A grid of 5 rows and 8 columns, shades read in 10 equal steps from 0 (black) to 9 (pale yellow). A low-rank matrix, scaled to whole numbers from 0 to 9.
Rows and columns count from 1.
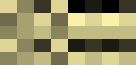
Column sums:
30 28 26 29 25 25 25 26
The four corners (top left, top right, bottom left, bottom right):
8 2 5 7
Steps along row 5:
up up down up down up down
